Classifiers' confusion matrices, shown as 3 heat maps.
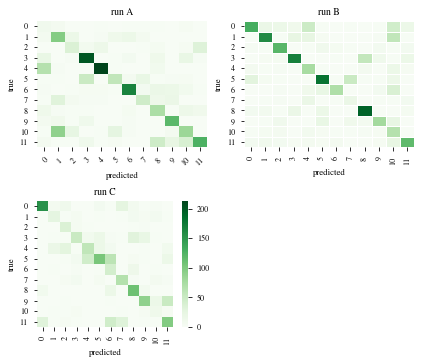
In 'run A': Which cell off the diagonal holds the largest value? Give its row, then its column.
10, 1
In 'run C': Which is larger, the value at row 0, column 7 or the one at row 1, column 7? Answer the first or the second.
the first
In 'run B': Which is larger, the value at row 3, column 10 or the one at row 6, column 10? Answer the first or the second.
the second
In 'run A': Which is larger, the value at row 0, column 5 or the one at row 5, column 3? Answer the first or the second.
the second
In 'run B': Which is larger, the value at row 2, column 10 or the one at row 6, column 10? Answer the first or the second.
the second
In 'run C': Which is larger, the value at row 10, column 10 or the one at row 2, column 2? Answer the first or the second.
the second
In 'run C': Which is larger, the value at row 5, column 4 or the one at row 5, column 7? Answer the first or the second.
the first
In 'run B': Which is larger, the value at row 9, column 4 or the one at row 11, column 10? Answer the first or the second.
the second
